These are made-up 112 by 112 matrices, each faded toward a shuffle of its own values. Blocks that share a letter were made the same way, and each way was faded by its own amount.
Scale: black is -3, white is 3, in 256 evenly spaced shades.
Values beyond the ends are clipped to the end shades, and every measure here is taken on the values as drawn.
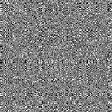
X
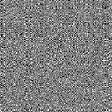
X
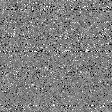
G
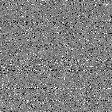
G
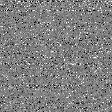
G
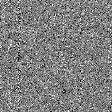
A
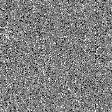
A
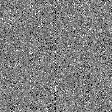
A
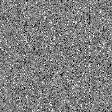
A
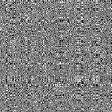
X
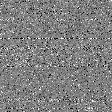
G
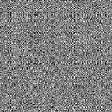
X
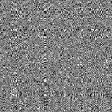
X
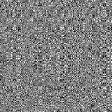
X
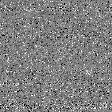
G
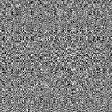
X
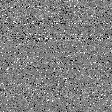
G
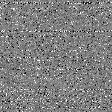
G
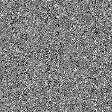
A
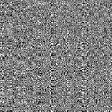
X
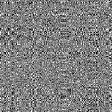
X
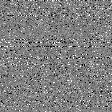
G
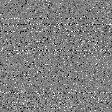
G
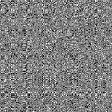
X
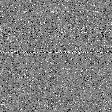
G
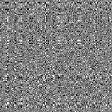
X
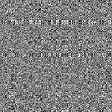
X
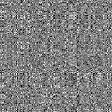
X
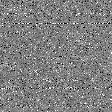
G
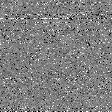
G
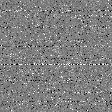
G
